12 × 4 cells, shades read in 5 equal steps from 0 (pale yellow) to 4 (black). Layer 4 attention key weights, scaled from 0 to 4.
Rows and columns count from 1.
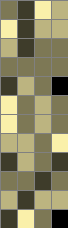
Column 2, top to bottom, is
3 3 3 2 1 2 2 1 1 2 3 0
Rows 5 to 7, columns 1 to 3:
3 1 2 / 0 2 1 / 0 2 1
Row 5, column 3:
2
